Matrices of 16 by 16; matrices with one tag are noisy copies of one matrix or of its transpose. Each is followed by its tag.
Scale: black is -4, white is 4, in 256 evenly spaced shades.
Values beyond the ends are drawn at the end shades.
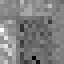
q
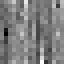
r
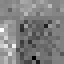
q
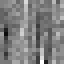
r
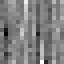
r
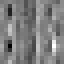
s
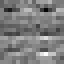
s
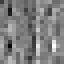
s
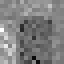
q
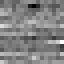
r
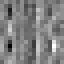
s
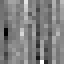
r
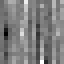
r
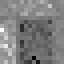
q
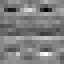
s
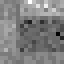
q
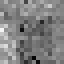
q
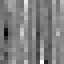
r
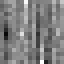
r
